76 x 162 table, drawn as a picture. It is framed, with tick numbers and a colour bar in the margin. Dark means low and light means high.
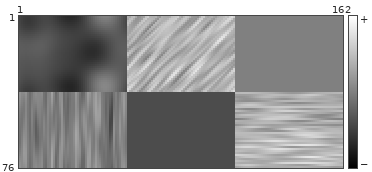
The table splits into 2 rows of 3 panels. Panel 1,1: low, smooth. Panel 1,2: high, slanting up to the right. Panel 1,3: middling, flat. Panel 2,1: middling, streaked downward. Panel 2,2: low, flat. Panel 2,3: high, streaked across.
